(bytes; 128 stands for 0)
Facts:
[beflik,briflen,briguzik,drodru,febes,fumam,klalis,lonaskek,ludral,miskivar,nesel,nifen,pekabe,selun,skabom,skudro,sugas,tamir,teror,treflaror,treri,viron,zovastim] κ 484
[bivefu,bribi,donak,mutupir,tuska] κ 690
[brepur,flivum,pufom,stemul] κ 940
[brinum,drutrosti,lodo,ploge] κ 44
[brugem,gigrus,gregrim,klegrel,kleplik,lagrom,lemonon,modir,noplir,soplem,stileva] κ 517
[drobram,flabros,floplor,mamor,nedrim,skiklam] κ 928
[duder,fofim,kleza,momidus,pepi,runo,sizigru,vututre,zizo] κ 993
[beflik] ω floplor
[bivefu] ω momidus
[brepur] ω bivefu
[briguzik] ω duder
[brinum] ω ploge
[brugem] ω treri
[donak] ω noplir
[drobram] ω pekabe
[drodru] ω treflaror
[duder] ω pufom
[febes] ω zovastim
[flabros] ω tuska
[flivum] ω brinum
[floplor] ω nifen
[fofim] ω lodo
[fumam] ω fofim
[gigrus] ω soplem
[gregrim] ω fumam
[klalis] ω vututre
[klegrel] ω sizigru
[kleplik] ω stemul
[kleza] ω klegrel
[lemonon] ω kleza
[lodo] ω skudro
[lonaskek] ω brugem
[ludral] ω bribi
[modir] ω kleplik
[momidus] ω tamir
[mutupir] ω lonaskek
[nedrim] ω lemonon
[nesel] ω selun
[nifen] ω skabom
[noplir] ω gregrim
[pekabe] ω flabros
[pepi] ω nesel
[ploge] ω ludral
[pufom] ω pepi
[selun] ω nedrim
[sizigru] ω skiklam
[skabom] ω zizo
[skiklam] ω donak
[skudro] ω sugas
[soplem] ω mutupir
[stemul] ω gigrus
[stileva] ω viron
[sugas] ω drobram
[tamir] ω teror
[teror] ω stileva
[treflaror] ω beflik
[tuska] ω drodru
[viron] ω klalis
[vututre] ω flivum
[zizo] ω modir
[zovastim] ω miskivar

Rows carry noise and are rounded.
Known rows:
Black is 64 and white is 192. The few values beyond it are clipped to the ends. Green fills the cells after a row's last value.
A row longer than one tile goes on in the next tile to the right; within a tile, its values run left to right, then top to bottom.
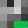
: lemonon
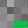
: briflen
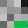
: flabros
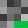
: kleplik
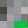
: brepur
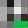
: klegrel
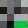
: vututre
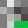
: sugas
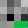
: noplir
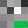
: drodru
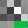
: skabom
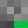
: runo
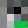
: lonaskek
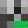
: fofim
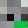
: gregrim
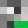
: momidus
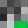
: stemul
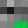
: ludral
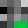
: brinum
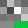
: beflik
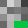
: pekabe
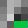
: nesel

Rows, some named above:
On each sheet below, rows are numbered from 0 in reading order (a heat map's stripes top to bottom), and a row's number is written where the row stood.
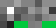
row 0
pepi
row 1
lagrom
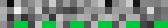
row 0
klegrel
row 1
lodo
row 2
klalis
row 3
flabros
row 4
flabros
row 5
duder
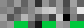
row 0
mamor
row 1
kleza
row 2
skiklam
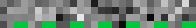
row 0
drutrosti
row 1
bivefu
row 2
zizo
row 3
brugem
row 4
vututre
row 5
noplir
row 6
nedrim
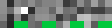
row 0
sizigru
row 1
bribi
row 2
kleplik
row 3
klalis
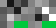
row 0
mutupir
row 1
floplor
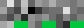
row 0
fumam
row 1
flivum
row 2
duder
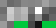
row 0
bivefu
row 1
pepi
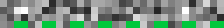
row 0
donak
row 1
drobram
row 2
stileva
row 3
pufom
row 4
modir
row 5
viron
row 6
tuska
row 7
fumam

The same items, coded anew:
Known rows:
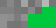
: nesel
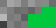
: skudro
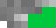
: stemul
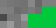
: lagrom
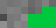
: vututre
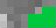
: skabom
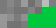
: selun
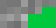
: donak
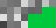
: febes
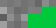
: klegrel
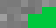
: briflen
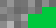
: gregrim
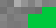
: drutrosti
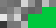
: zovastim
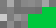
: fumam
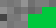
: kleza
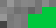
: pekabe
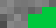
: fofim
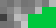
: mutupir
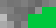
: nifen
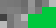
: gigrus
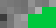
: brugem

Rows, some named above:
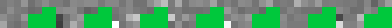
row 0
klalis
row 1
momidus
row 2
stemul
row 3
fumam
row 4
pufom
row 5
drutrosti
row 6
kleplik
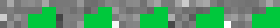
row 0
fumam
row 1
tuska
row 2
pufom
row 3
lodo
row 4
flivum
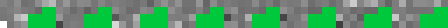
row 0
stemul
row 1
pekabe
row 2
modir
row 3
gregrim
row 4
stileva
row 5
kleza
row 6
lodo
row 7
fumam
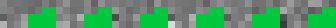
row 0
zizo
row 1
noplir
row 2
lemonon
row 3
modir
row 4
sizigru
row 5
drobram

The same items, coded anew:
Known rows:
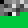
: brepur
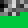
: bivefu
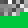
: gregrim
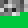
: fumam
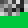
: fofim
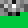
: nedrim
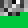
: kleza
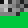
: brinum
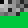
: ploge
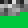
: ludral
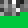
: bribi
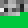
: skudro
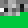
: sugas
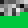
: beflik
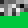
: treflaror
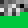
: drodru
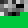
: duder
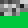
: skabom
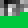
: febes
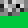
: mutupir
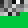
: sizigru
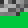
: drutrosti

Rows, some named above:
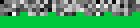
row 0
brepur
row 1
fofim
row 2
lemonon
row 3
skiklam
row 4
flivum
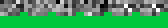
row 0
runo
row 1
lagrom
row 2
flivum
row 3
vututre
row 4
tuska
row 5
tuska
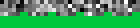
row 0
vututre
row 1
klegrel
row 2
floplor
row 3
zizo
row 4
bribi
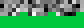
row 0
donak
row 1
stileva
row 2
pepi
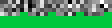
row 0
fofim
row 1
bivefu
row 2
skiklam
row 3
brugem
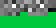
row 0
mamor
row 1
drobram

